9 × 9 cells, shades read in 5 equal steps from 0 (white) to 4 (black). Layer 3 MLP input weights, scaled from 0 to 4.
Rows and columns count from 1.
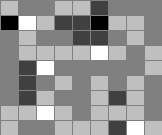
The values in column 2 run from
0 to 3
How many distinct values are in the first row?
3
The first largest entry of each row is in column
6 1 5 1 2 2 2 5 7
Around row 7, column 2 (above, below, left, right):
3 1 2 1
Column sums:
17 16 11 14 17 16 17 11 15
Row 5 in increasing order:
0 1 2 2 2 2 2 2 3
